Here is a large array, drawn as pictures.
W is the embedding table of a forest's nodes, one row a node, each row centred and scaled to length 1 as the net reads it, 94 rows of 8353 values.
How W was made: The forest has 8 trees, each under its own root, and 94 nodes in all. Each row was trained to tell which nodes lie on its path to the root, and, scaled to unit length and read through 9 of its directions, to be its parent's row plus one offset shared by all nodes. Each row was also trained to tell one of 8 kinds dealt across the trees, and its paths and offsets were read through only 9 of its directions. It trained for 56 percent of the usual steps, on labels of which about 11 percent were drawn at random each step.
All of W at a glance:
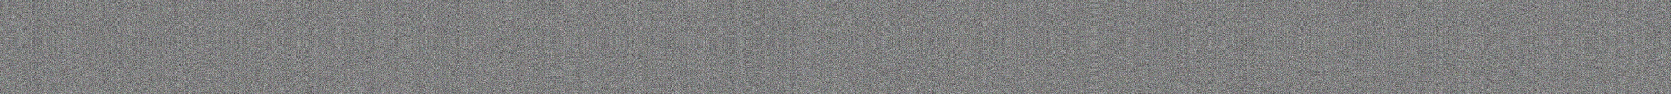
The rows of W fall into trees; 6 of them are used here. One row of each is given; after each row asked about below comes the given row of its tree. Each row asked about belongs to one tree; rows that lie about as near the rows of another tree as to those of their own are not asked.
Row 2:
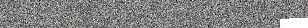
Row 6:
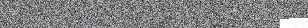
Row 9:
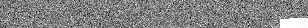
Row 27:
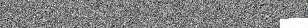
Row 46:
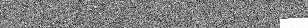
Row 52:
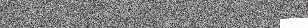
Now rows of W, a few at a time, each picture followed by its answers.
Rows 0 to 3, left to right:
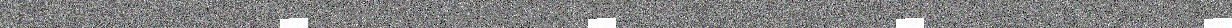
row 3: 52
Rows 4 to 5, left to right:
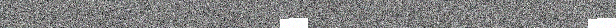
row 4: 9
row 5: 9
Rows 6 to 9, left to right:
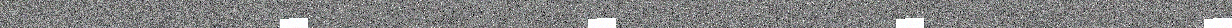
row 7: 52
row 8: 2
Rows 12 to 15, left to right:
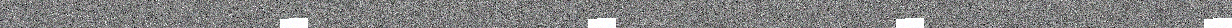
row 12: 46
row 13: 6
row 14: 2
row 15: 52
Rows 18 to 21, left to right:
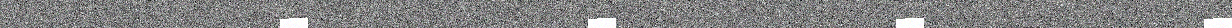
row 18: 46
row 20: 27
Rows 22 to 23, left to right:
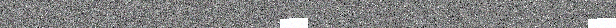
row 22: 52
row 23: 52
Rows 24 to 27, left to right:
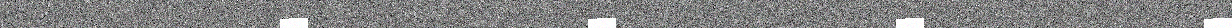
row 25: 52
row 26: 9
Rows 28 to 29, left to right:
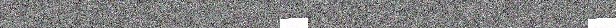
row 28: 46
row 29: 46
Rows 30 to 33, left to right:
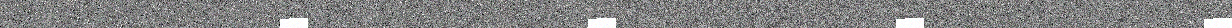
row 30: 9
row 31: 46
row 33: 52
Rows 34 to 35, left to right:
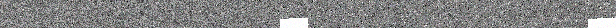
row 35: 2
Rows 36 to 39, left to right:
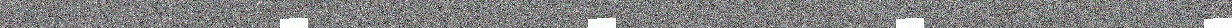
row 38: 9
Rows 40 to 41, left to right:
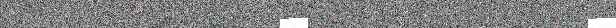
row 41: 9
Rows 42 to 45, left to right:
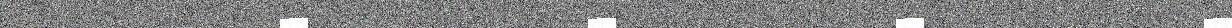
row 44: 46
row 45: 9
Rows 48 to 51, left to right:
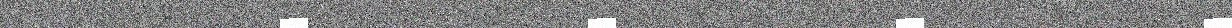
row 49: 9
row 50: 52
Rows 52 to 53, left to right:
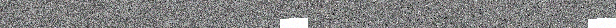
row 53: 52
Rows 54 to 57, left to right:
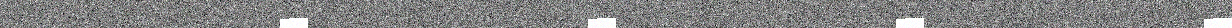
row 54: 9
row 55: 9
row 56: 2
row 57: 2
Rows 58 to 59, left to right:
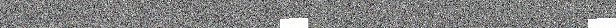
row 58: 52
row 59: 46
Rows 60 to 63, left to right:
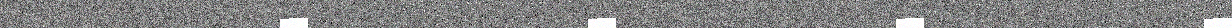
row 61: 2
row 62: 52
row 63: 9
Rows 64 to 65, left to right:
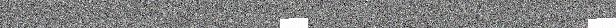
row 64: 27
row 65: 46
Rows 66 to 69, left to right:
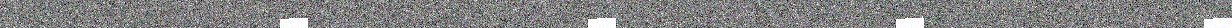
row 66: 46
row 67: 52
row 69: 9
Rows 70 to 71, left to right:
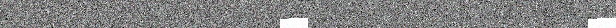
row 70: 46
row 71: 2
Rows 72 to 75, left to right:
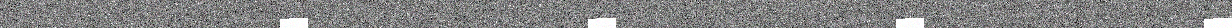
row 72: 2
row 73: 46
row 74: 2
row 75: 2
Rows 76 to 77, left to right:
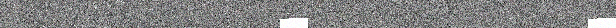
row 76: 46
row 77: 9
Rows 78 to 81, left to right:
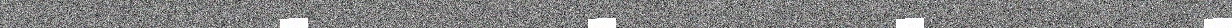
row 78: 46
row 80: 6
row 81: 52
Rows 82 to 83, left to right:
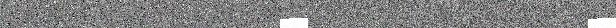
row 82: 52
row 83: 52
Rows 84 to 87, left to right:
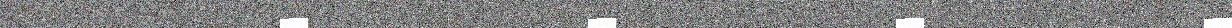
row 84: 27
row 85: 46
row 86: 27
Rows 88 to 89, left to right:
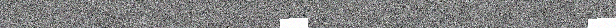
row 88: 9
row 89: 2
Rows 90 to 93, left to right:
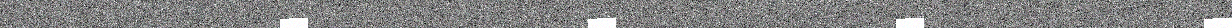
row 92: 2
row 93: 46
